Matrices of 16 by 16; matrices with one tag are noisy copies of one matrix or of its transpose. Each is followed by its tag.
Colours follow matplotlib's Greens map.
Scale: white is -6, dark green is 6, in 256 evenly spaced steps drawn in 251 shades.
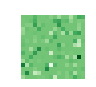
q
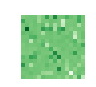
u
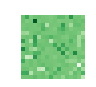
u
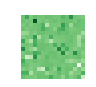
u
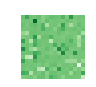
u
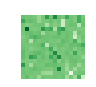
u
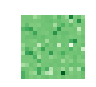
q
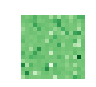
q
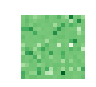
q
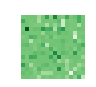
u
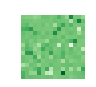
q
